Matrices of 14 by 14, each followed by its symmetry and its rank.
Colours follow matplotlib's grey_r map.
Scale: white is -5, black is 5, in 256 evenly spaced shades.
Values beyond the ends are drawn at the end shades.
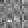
neither, rank three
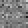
neither, rank three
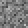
symmetric, full rank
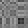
symmetric, rank two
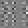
neither, rank two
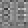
neither, rank two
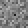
symmetric, full rank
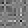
symmetric, rank two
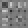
symmetric, rank two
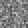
neither, full rank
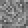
symmetric, full rank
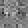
neither, rank three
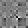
symmetric, rank two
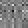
neither, rank two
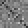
symmetric, full rank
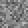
neither, full rank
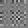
symmetric, rank two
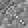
symmetric, full rank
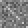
symmetric, full rank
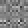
neither, rank two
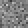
neither, full rank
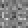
neither, rank three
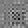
symmetric, rank two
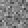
neither, full rank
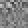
neither, rank three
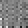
neither, rank two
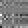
neither, rank two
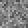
neither, full rank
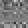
neither, rank three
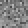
neither, full rank
